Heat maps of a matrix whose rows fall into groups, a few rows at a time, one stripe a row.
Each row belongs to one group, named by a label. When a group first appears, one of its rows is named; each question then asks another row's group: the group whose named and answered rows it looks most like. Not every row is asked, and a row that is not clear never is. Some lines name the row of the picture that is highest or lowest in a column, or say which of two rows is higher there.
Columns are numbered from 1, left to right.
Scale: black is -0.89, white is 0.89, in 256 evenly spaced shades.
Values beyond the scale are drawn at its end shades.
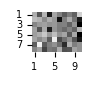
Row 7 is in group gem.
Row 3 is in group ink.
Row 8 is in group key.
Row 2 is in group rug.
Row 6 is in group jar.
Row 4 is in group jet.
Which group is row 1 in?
jet
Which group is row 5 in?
ink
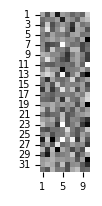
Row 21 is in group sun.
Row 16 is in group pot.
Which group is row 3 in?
gem
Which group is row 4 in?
gem
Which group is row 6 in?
ink
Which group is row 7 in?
jar
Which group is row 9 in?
rug
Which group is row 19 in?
ink
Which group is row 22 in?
jar
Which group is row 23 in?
jar
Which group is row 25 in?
key
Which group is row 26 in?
pot
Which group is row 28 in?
jet
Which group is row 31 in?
jar
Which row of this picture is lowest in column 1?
26
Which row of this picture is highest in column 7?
26
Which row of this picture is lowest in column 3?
26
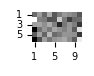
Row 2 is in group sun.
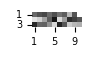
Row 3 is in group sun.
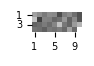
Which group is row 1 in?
rug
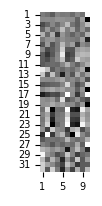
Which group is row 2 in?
ink
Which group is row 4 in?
pot
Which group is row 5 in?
jet
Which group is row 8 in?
sun
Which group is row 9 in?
sun
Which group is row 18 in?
jar
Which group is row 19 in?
ink
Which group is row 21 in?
key
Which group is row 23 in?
key
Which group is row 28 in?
rug
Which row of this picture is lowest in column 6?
28
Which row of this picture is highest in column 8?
25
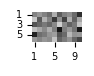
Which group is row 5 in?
sun
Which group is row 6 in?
jar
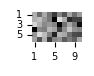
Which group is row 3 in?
rug
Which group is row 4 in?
sun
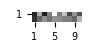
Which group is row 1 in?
pot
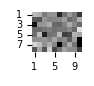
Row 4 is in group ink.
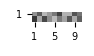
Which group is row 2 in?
pot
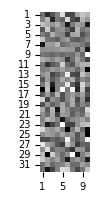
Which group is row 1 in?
sun
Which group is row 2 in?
key
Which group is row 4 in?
gem
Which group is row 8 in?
ink
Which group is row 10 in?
rug
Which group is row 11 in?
sun
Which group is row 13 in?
key
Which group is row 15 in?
key
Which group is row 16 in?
pot
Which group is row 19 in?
pot
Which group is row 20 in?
jet
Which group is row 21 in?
jet
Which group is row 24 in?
rug
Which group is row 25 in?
ink
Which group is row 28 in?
gem
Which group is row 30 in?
rug
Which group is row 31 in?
key
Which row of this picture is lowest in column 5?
22
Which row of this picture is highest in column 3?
29
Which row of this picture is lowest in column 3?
16
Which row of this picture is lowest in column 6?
24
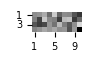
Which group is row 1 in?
jar
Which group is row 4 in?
ink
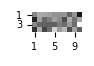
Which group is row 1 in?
ink
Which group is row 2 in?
gem
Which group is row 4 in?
pot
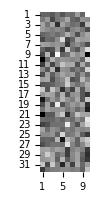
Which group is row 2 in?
key
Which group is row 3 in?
jet
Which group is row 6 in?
sun
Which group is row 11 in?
pot
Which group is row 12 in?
jet
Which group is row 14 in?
key
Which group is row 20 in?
ink
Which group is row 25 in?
jar
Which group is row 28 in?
rug
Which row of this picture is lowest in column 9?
3
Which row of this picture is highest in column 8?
21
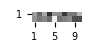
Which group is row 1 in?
jet
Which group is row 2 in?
jar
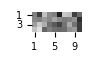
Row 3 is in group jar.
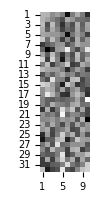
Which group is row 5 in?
rug
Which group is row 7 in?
sun
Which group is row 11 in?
key
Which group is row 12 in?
rug
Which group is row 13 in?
pot
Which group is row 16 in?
jar
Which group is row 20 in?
pot
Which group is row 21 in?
jar
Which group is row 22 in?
ink
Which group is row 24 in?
key
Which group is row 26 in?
sun
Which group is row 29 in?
sun
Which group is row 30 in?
pot
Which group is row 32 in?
sun
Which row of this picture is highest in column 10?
18
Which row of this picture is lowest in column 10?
22
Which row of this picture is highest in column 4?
27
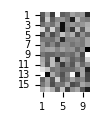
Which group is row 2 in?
gem
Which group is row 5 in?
pot
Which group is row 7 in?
jet
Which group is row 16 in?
jar
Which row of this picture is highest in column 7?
13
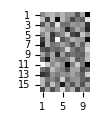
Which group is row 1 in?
ink
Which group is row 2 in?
jet
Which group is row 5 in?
key
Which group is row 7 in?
gem
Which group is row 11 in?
rug
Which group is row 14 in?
jar
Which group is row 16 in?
pot
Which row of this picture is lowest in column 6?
11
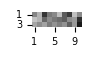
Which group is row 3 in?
ink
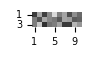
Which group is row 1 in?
pot
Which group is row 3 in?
key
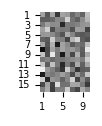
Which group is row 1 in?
jet
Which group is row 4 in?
gem
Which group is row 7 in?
jet
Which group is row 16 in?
key
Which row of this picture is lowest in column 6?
6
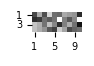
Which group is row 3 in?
rug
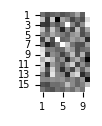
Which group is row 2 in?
jet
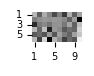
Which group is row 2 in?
ink
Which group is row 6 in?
jet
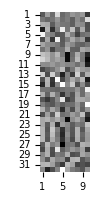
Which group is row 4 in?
pot
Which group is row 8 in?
key
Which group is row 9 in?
rug
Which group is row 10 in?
rug
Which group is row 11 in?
ink
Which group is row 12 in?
sun
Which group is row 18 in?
sun
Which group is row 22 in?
rug
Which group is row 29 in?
key
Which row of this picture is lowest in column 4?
23
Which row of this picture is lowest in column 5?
27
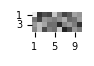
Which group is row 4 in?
key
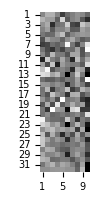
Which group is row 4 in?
key
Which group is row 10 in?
gem
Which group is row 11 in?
jet
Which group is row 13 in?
rug
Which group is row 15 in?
rug
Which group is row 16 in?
key
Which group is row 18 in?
jar
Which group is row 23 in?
rug
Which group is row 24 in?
ink
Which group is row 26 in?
rug
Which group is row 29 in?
rug
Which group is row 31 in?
ink
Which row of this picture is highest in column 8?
20
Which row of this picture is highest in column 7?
20
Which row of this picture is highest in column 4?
19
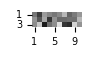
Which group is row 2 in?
jet
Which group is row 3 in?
key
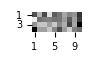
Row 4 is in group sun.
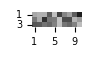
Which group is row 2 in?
key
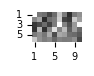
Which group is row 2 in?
key
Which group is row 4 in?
pot
